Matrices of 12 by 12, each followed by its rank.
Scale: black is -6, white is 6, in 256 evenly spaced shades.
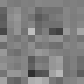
two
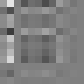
one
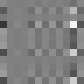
one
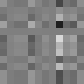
one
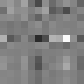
two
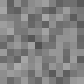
full rank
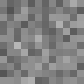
full rank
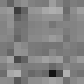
two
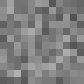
full rank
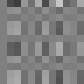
one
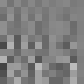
two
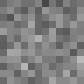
full rank
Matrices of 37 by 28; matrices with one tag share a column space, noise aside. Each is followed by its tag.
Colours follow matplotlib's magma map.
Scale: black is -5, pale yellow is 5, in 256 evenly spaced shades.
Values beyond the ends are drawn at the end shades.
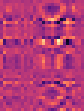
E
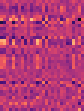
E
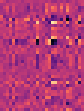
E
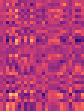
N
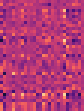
N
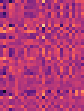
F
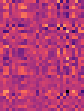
F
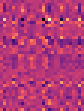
E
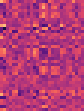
F
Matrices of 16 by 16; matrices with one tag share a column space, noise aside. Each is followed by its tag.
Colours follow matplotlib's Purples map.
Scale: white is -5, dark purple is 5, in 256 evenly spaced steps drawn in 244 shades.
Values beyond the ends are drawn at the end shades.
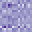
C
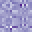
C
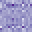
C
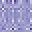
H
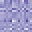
H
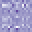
C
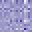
H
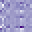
C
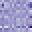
C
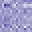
C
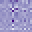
H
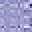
C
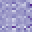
C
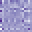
H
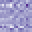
C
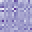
H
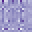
H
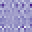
C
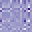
H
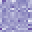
H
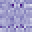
C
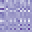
H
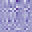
H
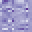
H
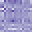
H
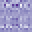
C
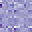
C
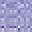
C
